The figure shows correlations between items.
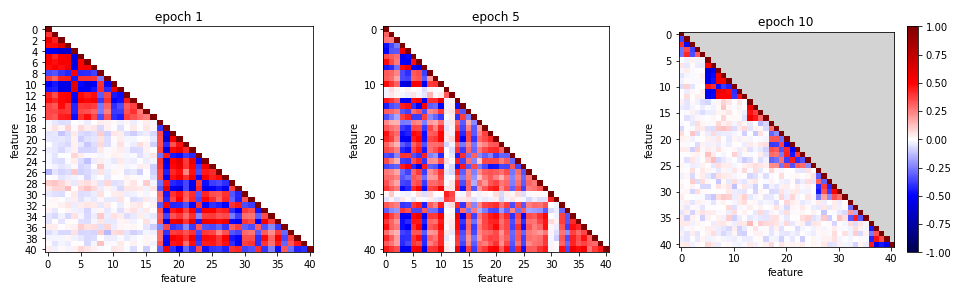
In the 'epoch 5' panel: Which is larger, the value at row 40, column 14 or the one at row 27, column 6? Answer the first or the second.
the second
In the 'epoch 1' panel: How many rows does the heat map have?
41
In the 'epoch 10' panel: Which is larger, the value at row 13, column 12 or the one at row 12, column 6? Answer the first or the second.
the first
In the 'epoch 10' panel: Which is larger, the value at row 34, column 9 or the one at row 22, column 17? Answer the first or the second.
the second
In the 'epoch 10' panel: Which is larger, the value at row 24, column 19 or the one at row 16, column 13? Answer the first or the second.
the second
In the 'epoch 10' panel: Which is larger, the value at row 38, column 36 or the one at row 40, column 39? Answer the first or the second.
the first
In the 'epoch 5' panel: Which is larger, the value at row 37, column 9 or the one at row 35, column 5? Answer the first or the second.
the second
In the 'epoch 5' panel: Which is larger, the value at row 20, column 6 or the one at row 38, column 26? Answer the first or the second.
the first
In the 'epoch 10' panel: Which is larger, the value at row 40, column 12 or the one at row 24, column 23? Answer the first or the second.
the first
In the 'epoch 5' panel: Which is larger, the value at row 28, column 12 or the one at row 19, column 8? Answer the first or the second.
the second
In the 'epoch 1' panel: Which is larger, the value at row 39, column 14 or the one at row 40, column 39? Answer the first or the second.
the first
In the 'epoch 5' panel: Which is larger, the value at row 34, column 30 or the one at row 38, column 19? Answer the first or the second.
the second
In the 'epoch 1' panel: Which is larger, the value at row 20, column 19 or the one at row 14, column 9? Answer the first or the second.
the first
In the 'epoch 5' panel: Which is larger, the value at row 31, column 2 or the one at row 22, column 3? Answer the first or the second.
the first
